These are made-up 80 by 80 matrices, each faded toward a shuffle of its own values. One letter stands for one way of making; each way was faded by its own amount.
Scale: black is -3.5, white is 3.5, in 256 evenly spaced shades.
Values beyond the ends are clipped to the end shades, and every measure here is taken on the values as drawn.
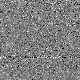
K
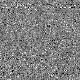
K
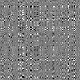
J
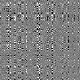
J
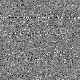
K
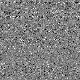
K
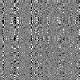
J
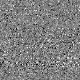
K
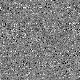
K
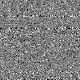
K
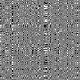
J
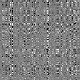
J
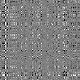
J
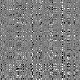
J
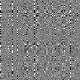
J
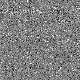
K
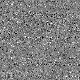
K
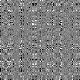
J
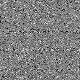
K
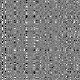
J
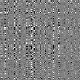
J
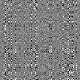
J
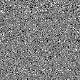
K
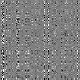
J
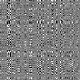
J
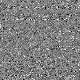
K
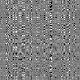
J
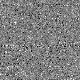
K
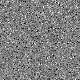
K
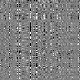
J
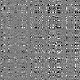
J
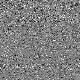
K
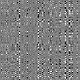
J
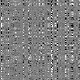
J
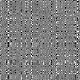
J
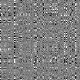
J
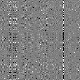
J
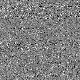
K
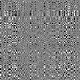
J
